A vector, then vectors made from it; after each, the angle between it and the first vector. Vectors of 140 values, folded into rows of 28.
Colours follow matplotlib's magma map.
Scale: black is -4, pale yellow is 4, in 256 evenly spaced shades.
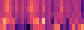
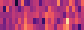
partly opposed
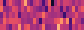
orthogonal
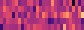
orthogonal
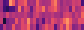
partly opposed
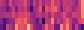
nearly opposite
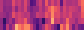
nearly opposite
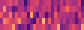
partly aligned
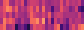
nearly parallel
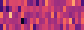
orthogonal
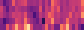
nearly opposite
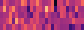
orthogonal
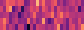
partly aligned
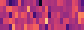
orthogonal
